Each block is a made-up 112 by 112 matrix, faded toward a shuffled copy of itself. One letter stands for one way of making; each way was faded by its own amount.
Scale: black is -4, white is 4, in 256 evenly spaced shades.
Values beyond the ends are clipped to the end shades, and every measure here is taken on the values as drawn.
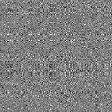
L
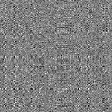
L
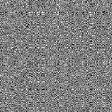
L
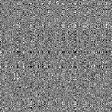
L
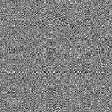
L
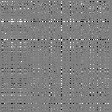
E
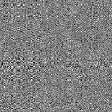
L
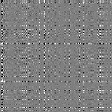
E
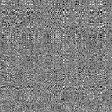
L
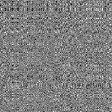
L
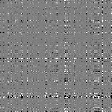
E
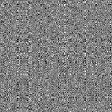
L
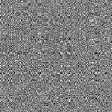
L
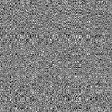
L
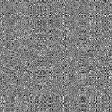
L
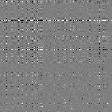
E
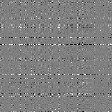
E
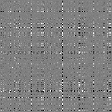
E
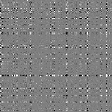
E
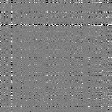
E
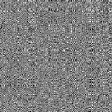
L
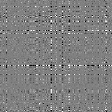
E
